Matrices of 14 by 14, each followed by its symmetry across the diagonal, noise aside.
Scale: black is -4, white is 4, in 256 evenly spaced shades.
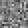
antisymmetric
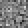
symmetric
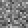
neither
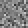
antisymmetric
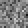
neither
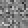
antisymmetric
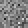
symmetric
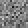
neither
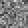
neither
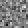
antisymmetric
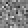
antisymmetric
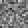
neither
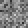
symmetric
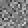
symmetric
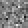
antisymmetric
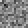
symmetric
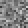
neither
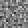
antisymmetric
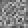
symmetric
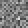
symmetric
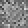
symmetric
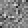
symmetric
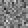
neither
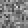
antisymmetric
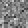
neither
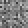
antisymmetric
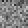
neither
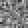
antisymmetric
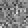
neither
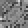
symmetric
